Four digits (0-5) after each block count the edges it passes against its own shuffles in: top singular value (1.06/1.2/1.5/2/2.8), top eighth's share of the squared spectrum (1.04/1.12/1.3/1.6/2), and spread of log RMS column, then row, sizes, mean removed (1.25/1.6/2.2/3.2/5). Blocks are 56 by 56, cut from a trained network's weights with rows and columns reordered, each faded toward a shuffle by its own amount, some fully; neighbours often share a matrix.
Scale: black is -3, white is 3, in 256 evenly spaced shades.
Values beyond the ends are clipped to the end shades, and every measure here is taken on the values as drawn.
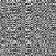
4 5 3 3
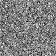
2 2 0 0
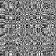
4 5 3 3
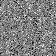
0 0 0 0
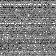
4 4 1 2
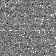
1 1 0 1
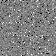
1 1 0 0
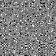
3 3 1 2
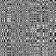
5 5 3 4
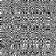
4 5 3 3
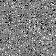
2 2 0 0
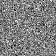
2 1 0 1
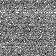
3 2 0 1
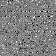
2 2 0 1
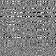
3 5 1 3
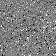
0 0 0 0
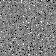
1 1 0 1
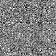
3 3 0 2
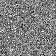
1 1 0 0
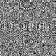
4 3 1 2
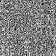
3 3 0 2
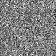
2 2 0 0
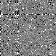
3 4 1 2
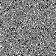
2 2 0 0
